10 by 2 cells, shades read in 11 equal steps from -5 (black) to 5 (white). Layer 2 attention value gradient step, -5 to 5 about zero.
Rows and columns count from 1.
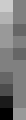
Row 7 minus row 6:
-1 0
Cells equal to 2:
1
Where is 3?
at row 1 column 1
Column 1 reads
3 2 1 1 0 0 -1 -2 -4 -5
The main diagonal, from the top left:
3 0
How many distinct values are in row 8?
2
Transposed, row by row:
3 2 1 1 0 0 -1 -2 -4 -5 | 0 0 -1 0 -1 0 0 0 0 1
